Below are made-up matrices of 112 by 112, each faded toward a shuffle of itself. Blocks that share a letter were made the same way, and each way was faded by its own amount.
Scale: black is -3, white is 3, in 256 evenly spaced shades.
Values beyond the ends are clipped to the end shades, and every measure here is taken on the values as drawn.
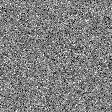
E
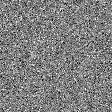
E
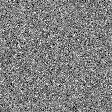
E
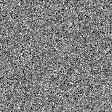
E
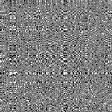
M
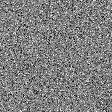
E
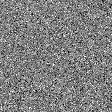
E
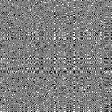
M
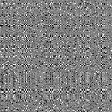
M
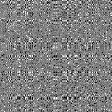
M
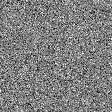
E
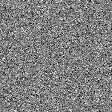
E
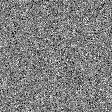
E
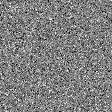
E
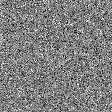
E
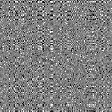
M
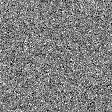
E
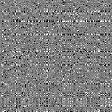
M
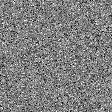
E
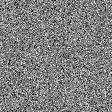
E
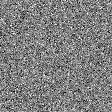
E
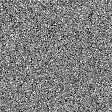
E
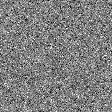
E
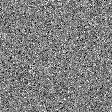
E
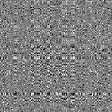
M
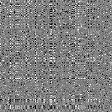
M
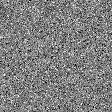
E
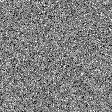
E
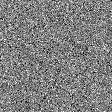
E
